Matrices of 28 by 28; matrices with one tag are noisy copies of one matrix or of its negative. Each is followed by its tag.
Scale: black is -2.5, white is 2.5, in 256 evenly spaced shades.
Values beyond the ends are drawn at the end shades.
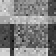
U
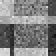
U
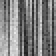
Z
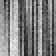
Z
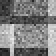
U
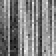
Z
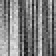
Z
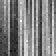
Z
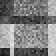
U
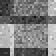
U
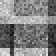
U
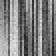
Z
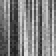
Z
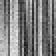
Z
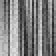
Z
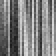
Z
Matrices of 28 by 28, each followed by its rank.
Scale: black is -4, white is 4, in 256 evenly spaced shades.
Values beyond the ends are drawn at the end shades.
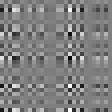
one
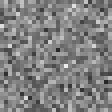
full rank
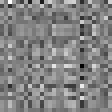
three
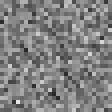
full rank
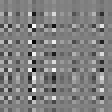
one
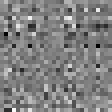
five
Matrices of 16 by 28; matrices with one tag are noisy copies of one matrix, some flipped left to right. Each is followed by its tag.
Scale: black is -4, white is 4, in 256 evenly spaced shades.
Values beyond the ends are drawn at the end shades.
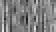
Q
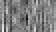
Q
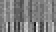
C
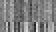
C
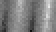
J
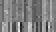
C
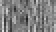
Q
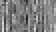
Q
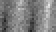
J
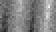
J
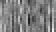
Q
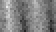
J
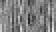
Q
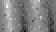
J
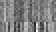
C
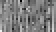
Q
